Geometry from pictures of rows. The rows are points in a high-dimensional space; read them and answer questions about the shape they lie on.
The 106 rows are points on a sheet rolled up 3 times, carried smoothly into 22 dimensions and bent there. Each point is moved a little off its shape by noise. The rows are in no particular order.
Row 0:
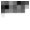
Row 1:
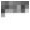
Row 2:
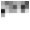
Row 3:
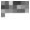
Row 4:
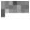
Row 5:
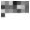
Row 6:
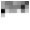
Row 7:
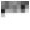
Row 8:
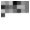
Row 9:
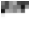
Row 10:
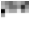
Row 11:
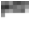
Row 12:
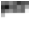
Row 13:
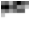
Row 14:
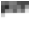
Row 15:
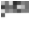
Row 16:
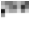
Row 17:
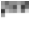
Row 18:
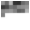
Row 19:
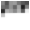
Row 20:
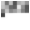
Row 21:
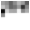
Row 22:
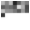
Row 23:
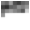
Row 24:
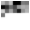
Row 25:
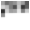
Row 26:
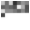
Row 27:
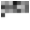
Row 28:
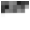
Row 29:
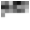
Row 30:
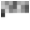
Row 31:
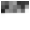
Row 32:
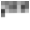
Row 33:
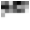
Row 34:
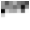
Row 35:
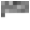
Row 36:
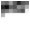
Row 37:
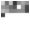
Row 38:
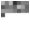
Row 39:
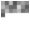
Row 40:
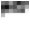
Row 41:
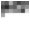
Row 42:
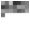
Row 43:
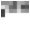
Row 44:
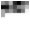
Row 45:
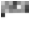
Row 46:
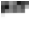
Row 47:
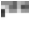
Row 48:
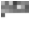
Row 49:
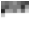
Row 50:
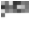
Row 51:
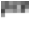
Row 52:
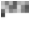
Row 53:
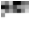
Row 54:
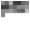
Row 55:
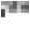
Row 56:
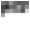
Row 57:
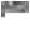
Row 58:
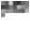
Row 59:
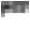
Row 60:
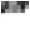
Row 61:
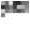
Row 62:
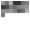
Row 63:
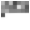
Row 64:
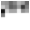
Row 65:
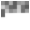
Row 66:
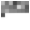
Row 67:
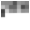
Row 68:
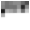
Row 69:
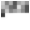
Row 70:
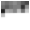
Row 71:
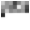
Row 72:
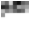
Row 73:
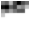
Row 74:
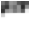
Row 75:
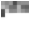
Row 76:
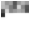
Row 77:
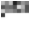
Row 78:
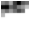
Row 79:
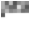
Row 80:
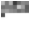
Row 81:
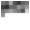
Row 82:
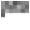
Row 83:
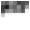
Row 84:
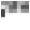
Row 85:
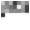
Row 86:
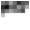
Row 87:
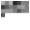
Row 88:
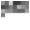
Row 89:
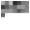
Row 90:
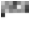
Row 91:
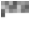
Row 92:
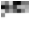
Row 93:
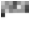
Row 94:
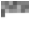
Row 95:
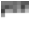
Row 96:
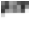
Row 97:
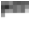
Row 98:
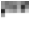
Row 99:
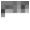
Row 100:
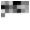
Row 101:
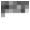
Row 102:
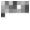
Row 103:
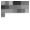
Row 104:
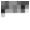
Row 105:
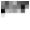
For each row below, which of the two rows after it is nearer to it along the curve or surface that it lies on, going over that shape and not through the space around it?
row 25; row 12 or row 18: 12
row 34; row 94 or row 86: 86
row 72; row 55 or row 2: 55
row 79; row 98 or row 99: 98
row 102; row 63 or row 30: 30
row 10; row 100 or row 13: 13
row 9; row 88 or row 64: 64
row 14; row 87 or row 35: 87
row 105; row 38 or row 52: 52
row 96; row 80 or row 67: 67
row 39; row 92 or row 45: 45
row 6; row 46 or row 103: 46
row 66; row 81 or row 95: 81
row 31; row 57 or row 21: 21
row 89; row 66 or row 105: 66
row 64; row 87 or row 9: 9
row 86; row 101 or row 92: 101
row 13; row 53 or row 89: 53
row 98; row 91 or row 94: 91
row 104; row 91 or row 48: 91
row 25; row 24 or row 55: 55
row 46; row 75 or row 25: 25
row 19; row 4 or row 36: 36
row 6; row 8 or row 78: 78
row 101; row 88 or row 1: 1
